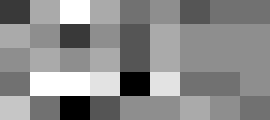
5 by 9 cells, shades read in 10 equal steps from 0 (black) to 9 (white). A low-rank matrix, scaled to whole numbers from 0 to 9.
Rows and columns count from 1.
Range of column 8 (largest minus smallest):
1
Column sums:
24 30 25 28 15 30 23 23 23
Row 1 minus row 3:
-3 0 4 0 1 -1 -2 -1 -1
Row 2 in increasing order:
2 3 5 5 5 5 5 6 6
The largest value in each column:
7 9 9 8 5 8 6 5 5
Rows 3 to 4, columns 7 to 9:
5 5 5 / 4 4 5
